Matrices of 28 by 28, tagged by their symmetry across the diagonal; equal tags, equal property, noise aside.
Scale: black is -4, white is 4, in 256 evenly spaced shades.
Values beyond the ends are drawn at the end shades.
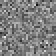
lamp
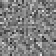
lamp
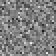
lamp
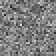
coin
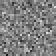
lamp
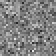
coin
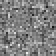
lamp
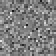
lamp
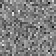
coin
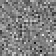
lamp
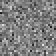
coin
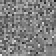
lamp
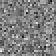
lamp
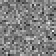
coin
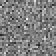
lamp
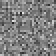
lamp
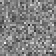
coin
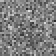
coin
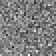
coin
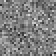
lamp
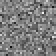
coin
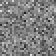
coin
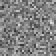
coin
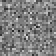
lamp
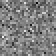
lamp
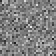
coin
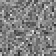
coin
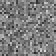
coin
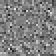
lamp
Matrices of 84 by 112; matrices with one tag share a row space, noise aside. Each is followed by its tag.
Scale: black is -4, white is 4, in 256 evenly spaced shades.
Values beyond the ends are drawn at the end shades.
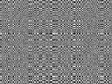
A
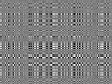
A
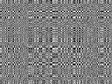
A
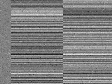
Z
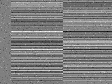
Z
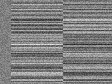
Z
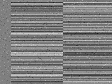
Z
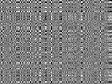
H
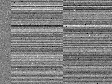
Z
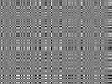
H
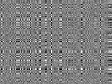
H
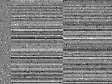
Z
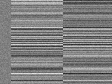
Z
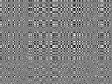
A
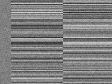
Z
